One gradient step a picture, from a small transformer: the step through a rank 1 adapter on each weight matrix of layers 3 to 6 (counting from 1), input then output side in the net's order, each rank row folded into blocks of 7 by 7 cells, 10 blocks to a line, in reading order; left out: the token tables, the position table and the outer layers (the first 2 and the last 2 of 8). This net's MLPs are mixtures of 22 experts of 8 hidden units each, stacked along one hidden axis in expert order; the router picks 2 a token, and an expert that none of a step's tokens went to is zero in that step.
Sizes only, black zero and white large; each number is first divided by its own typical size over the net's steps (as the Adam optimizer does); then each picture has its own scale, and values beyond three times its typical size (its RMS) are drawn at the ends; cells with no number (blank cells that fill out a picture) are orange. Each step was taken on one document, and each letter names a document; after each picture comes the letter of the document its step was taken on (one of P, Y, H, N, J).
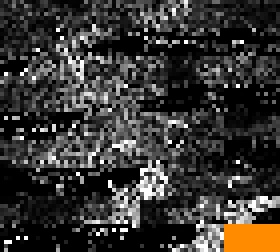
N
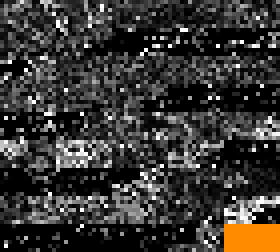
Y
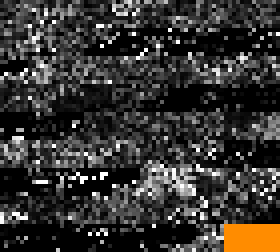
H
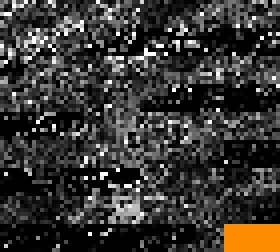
Y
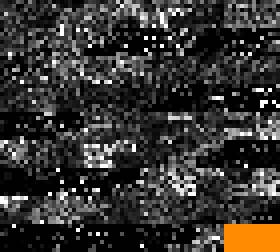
Y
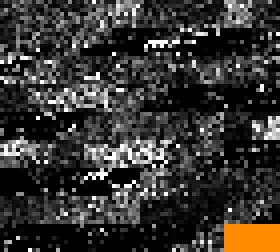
Y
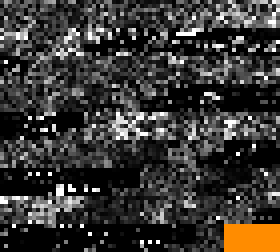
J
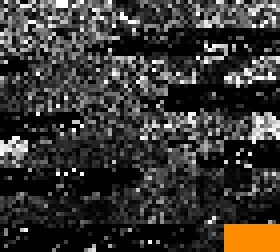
J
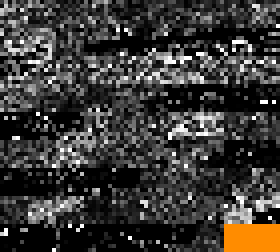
J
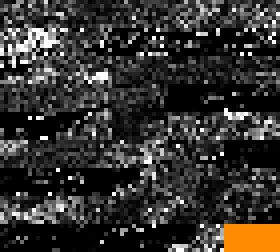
H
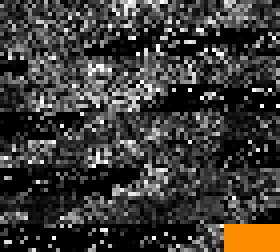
N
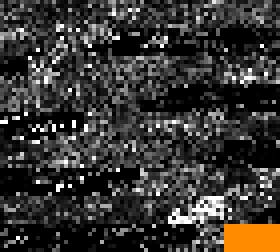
H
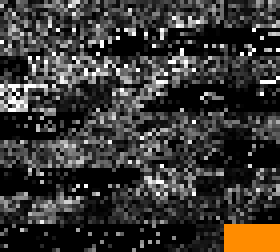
J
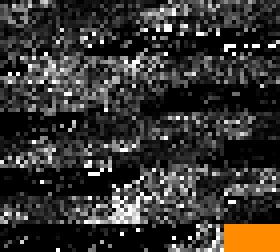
N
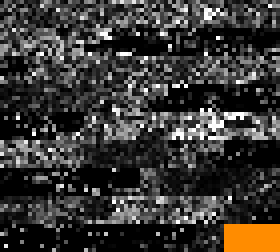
J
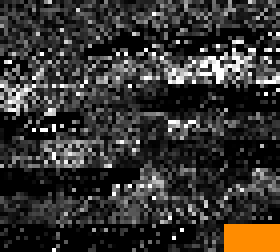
H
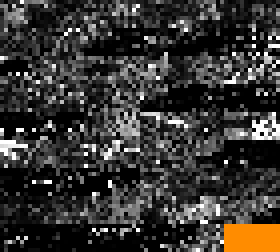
N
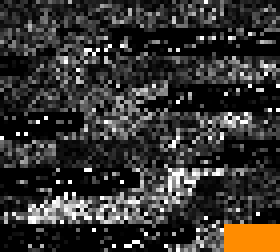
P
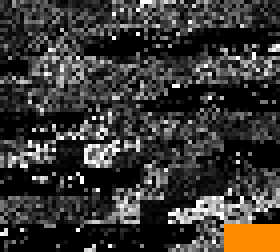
N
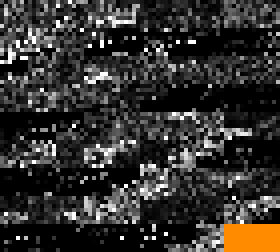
Y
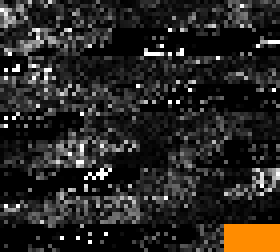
Y
